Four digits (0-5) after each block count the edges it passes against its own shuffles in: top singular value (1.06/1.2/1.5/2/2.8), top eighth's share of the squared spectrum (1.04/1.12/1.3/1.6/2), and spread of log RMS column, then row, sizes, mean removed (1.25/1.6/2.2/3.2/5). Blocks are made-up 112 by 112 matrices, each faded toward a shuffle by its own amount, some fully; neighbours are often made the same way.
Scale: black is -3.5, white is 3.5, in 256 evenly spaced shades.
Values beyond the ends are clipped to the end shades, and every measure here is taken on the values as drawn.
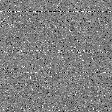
3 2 0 3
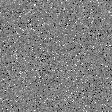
1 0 0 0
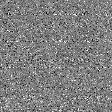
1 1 0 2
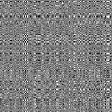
5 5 4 4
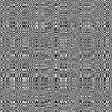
5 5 4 4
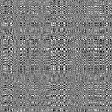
5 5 4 4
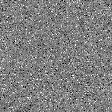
3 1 0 0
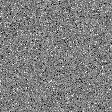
2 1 0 0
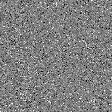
3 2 1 0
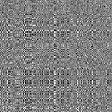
5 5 4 4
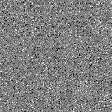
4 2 1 1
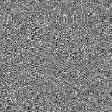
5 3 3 2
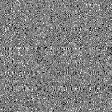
4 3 2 2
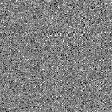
4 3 2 2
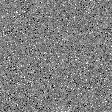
1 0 0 0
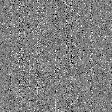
2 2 3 0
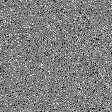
0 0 0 0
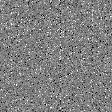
1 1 2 0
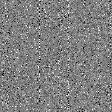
2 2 3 0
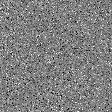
0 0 1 0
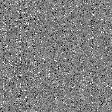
1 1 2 0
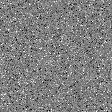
0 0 0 0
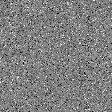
0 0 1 0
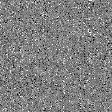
1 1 2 0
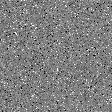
0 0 0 0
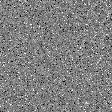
0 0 0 0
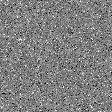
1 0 0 0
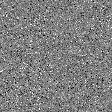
0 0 1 0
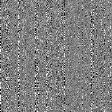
2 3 4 0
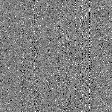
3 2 3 0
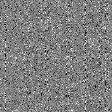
2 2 3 0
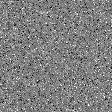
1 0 0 0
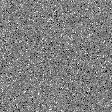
0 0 1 0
